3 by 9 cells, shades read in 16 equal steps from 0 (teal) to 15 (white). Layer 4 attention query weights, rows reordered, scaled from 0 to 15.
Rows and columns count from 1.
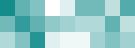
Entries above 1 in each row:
8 9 8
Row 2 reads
6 2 5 8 9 10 10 5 11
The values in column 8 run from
5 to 11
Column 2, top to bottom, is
5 2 7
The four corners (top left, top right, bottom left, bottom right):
0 4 10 9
